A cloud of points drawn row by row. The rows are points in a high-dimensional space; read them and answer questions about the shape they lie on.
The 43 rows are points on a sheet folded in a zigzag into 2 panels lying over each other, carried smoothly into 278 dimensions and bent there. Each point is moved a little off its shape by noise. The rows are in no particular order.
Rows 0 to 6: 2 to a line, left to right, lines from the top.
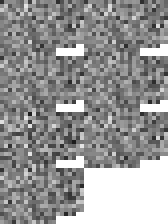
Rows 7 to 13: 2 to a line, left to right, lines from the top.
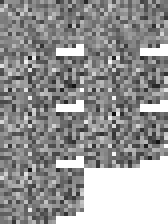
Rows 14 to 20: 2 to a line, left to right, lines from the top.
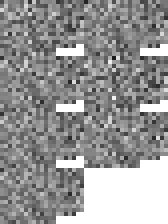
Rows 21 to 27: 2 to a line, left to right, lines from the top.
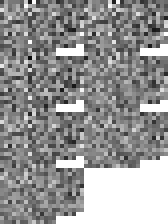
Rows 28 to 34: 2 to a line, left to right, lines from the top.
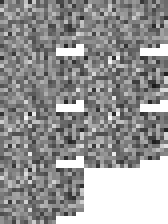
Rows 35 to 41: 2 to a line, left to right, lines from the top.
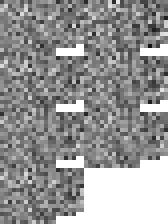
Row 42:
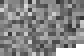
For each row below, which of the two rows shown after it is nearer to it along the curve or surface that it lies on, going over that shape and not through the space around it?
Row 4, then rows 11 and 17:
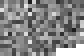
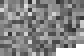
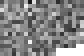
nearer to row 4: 11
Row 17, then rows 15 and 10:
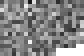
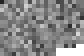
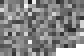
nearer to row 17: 10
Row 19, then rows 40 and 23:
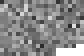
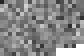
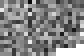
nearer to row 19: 40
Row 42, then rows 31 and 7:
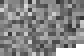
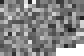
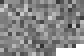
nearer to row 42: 7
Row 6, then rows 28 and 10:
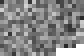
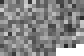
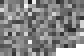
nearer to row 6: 28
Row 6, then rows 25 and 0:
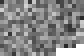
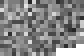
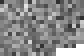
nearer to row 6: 25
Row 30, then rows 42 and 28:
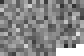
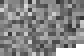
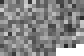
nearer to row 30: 28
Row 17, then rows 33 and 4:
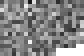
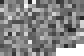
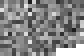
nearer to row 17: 33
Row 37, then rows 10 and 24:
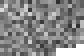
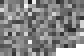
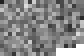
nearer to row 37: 10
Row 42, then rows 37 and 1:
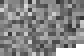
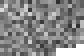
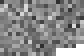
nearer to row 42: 37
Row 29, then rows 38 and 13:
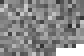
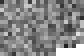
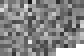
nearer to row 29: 38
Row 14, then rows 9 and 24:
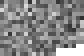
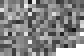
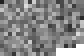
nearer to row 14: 9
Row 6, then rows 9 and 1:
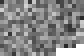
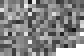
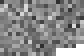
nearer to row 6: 9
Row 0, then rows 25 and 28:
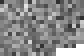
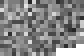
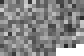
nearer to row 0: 25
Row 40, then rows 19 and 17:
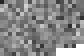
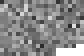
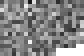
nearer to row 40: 19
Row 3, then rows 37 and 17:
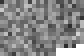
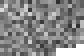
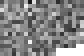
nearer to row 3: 37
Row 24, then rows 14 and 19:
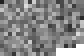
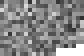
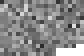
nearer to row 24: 19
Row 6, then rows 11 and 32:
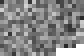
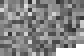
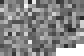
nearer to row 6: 11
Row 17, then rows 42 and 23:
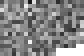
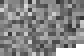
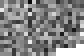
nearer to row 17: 23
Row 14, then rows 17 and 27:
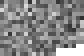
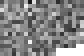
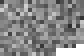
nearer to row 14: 27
